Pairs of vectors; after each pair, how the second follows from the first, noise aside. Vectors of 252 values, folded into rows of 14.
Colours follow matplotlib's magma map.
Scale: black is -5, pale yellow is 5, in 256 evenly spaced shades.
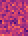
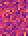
shuffled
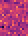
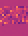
partly zeroed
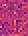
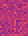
shrunk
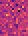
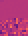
partly zeroed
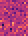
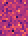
shuffled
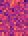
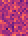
shuffled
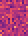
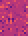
partly zeroed
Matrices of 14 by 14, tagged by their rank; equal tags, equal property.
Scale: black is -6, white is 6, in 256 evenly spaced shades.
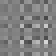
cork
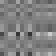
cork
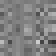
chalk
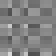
cork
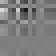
cork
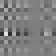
cork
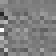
chalk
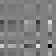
cork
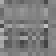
chalk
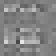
chalk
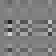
cork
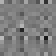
chalk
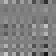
cork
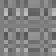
cork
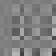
cork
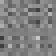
chalk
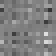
chalk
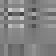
cork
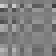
cork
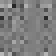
chalk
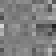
chalk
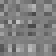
chalk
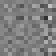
chalk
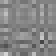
chalk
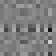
chalk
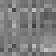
chalk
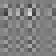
cork
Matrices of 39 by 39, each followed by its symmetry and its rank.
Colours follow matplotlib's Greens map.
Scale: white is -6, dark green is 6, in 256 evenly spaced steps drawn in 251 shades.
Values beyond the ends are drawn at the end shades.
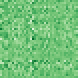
neither, rank five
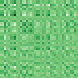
symmetric, rank three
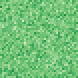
neither, full rank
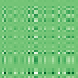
neither, rank one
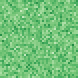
neither, full rank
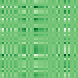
neither, rank one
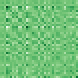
symmetric, rank three
